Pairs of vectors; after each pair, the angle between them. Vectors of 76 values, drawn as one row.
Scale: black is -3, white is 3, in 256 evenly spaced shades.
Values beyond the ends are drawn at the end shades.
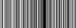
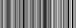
partly aligned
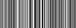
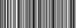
orthogonal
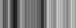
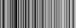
partly aligned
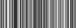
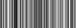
nearly parallel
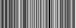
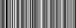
orthogonal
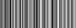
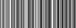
nearly opposite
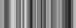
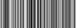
partly aligned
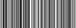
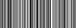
partly opposed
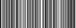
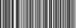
partly aligned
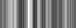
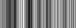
nearly opposite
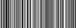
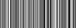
orthogonal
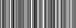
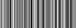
nearly opposite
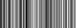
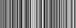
partly aligned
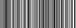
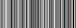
nearly opposite
